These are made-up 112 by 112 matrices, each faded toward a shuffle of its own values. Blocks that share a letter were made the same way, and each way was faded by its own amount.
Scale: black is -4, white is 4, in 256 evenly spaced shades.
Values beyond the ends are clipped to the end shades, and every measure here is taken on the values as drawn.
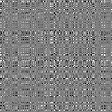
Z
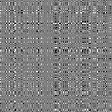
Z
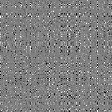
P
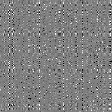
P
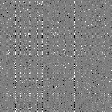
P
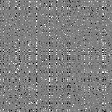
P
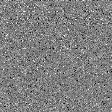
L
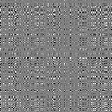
Z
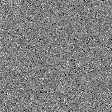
L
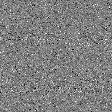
L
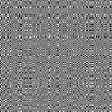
Z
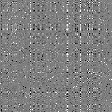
P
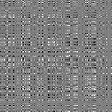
Z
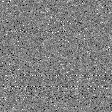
L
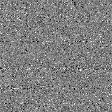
L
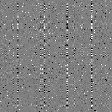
P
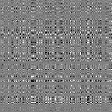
Z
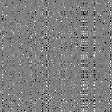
P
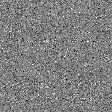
L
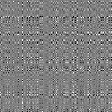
Z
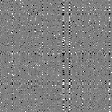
P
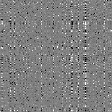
P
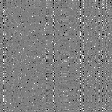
P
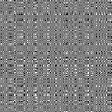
Z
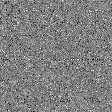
L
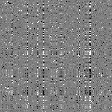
P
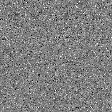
L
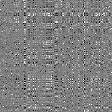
P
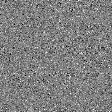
L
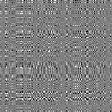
Z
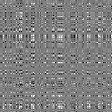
Z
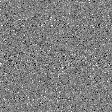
L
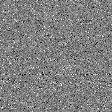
L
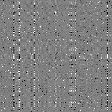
P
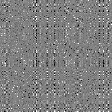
P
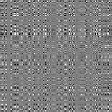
Z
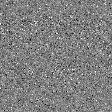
L
